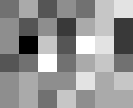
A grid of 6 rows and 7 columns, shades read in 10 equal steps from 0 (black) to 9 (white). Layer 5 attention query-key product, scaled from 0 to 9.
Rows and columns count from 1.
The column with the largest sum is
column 6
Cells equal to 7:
6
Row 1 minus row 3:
-1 6 -4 2 -5 -1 6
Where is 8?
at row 1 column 7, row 3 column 6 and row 5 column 5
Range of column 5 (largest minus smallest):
5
